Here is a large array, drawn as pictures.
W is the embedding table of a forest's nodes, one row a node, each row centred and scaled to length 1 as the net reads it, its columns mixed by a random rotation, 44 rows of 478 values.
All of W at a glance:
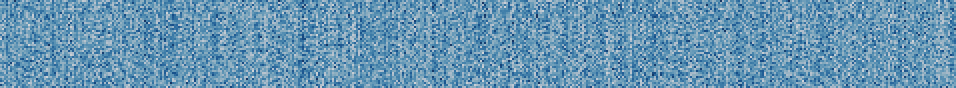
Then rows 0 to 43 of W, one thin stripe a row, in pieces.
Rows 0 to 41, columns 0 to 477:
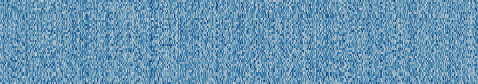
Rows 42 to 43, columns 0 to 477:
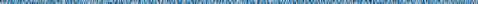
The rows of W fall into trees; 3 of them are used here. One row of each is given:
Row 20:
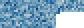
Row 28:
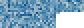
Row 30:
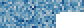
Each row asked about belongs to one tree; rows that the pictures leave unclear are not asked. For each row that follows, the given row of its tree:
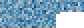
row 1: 30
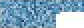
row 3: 30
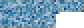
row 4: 30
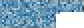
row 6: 28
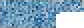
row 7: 20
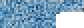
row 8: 20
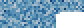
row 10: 30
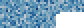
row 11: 20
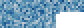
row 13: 30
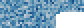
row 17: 20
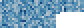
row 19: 30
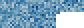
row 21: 20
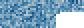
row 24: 20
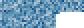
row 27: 30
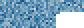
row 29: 20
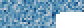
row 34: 30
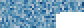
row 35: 30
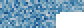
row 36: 20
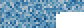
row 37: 20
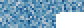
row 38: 30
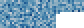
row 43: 28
